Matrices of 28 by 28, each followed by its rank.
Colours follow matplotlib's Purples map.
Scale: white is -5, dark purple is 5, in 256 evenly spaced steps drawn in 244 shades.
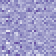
five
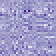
five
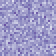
full rank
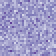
full rank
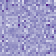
five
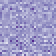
five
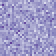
full rank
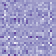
five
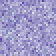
full rank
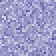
full rank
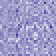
five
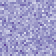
full rank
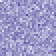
full rank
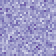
full rank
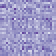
five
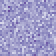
full rank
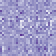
five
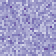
full rank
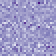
five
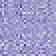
five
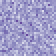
full rank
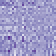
five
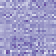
five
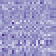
five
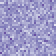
full rank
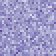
full rank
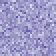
full rank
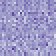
five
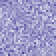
full rank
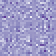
five
